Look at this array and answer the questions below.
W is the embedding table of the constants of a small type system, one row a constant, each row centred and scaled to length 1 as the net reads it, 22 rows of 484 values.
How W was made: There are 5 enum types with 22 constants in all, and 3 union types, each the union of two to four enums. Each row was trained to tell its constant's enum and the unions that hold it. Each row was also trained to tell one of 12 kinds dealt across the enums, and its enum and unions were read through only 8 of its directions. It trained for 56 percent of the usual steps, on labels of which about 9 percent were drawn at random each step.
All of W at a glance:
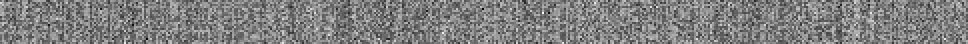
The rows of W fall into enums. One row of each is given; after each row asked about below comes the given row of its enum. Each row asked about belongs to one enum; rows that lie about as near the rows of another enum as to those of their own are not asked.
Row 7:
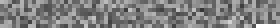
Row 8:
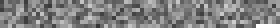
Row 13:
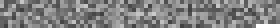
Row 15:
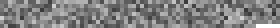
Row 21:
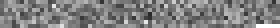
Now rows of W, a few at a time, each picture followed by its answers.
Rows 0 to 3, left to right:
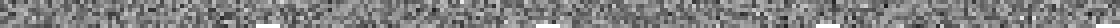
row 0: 8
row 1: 15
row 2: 21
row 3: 15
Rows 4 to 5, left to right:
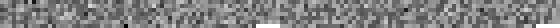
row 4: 8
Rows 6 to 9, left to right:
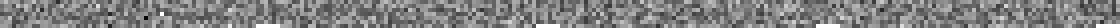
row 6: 21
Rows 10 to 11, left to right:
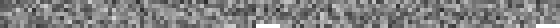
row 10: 13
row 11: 21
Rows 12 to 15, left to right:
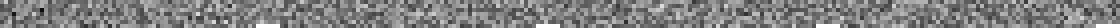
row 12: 8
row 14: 13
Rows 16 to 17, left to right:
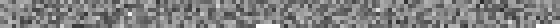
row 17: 13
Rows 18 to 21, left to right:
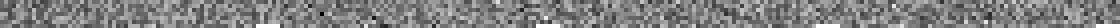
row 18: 8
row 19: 13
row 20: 21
